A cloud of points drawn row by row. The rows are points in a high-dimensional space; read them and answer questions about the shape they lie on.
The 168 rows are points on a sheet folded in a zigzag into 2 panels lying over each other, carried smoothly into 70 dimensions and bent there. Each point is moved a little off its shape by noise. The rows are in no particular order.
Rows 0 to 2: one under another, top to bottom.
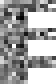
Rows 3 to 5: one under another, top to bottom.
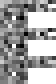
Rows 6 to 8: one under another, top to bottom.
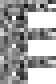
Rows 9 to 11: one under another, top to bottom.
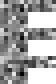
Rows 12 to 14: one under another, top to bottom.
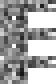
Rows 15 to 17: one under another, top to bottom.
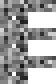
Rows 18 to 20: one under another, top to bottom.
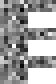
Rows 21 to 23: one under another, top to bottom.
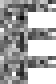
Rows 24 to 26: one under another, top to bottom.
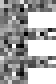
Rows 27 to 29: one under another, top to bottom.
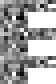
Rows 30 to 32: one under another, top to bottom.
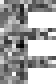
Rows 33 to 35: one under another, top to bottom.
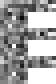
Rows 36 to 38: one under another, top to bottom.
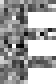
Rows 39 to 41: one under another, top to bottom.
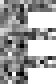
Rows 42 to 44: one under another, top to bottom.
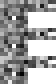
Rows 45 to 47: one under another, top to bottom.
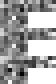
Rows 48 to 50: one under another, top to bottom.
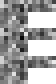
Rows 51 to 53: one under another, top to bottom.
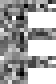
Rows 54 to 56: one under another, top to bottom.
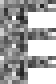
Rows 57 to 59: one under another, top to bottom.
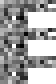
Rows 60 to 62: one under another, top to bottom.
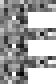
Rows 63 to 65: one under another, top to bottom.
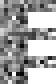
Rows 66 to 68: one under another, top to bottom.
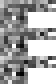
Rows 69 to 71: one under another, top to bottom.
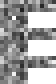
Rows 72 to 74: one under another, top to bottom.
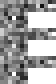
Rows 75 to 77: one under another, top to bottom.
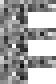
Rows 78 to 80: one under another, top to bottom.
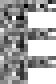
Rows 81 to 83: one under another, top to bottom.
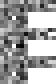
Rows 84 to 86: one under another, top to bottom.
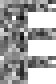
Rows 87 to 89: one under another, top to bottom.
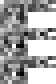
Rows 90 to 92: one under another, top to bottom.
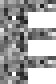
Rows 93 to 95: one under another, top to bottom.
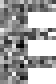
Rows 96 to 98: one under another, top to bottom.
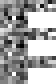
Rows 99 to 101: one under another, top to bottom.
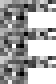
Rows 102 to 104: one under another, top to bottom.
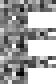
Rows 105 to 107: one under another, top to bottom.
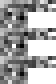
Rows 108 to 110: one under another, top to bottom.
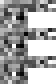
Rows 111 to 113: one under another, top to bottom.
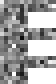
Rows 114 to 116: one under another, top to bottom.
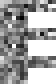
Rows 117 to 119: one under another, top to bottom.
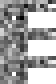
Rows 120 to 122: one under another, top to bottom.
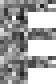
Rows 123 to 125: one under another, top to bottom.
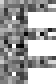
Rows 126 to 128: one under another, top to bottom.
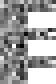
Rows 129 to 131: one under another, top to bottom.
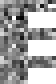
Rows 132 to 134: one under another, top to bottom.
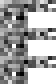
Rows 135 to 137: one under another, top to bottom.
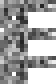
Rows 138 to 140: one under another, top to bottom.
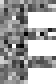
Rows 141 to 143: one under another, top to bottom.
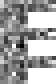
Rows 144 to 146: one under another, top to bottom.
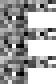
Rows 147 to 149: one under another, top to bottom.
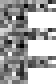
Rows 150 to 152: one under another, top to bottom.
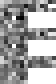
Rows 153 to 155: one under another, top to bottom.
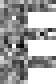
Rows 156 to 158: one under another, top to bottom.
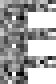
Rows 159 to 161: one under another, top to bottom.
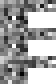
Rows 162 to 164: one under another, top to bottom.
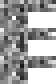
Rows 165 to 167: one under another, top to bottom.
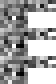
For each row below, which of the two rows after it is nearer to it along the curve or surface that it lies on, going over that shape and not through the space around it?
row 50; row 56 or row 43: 43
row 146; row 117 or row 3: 3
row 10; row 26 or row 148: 26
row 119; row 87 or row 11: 11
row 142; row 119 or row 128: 128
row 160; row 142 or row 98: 142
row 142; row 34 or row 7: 34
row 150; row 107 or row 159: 107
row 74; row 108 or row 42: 108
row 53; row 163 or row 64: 163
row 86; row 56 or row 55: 56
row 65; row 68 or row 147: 147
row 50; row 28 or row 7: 7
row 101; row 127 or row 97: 97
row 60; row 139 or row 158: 158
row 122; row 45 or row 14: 45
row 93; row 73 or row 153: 153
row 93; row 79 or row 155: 155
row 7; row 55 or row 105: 55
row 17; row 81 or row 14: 14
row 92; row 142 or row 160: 160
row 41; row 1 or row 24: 1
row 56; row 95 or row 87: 87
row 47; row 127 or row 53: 127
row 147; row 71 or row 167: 167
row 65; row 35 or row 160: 160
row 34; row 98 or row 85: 98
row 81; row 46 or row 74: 46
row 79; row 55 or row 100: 100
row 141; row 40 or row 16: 40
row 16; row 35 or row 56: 56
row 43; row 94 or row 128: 94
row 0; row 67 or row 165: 67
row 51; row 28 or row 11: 11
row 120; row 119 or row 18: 18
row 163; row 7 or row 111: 111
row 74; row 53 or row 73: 53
